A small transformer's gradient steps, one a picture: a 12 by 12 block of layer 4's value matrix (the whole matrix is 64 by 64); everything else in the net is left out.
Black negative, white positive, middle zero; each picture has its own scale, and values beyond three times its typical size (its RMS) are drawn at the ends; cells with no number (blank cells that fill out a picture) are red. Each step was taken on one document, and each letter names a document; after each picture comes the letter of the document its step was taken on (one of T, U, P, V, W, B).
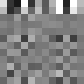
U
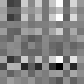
U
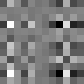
U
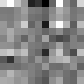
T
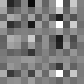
U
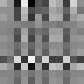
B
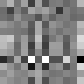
B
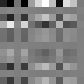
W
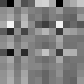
W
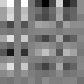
W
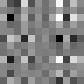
U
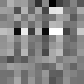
T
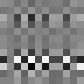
B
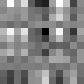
T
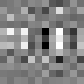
T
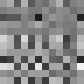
B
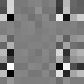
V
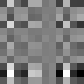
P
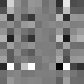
V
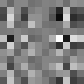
U
